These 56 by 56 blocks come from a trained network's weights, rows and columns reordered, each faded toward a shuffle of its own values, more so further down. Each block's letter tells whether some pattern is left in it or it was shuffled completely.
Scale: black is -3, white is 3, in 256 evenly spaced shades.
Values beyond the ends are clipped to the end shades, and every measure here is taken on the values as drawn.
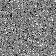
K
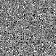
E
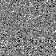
E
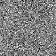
E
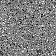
K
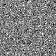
E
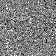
E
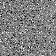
K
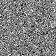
K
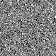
K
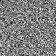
E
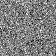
K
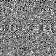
E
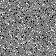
K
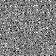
E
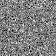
E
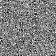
E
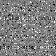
E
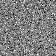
K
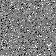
K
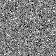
K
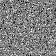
K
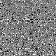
E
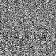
E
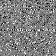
E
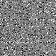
E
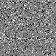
E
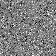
K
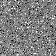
K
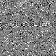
E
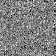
E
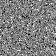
K
